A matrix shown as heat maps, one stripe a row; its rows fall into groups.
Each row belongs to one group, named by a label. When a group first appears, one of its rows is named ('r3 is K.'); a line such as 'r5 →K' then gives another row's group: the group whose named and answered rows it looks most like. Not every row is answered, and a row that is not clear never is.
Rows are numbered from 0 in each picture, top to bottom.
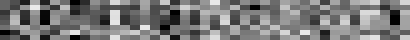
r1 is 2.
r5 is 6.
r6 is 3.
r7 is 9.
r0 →9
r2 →9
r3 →9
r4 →9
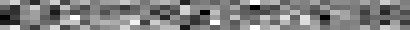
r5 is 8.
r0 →8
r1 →2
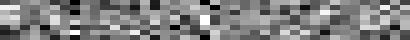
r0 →2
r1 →6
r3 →8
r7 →2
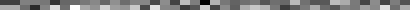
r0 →2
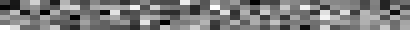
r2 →9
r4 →6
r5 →6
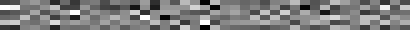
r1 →6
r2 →3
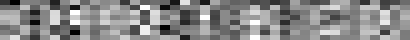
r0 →2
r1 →6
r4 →8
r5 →6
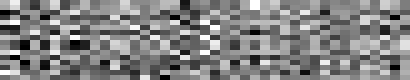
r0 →8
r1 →8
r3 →9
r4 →8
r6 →2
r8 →9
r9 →9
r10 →8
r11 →2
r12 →9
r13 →9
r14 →6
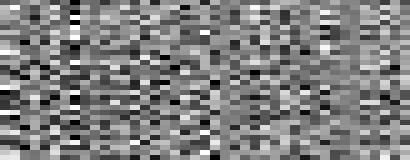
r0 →2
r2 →6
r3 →8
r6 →8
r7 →3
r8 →9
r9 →6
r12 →8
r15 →9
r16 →6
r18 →3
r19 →2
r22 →6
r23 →2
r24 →2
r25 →9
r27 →2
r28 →3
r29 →9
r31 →6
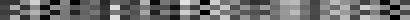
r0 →2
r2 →2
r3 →9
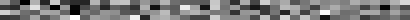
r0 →9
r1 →2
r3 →3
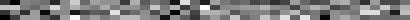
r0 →2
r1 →8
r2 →9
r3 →3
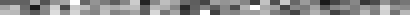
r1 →8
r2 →8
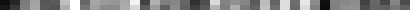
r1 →3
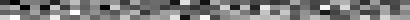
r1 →9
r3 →8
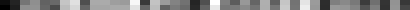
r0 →3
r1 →3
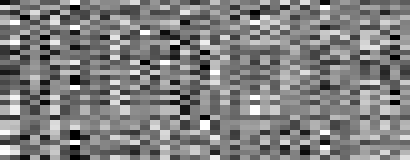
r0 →3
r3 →9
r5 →3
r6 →6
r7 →9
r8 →8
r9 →9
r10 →2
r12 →3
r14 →3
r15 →2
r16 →9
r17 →3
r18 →9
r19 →8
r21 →8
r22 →8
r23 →2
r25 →8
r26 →6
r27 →9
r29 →6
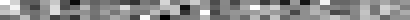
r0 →6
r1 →8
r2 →8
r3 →6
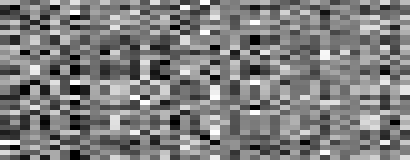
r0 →8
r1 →2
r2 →3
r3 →9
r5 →9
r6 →8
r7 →2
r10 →9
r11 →6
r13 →2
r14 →2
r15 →6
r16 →8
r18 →9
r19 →3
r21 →2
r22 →8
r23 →9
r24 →9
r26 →3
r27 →2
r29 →2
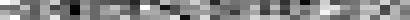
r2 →6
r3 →8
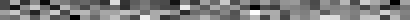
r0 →9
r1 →2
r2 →8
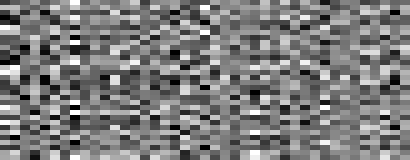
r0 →3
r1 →8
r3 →3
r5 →6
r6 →8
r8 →3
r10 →9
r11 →2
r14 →6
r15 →9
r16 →9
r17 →2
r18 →2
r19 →9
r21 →6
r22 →8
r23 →2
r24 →6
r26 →8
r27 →2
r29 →2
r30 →8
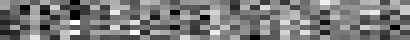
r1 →9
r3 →2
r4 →3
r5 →9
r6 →3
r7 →2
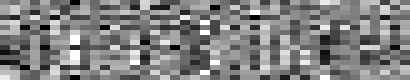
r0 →6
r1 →6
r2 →8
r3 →2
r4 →8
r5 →9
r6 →8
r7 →3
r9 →9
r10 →3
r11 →3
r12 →3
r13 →9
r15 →6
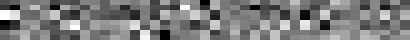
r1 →2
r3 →6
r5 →3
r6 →6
